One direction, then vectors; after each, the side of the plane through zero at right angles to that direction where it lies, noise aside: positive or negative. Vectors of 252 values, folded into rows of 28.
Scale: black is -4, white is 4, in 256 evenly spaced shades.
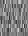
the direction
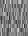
positive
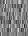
positive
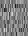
positive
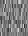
positive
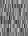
positive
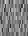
positive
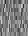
negative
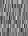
positive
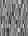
positive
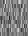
positive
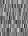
positive
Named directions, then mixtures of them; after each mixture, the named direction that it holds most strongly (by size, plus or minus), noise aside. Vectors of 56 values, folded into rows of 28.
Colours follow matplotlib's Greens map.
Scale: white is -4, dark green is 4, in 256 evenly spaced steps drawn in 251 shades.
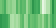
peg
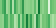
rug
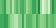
peg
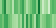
rug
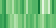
peg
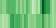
peg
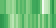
peg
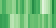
peg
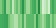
peg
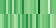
rug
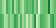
rug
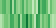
rug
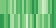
peg
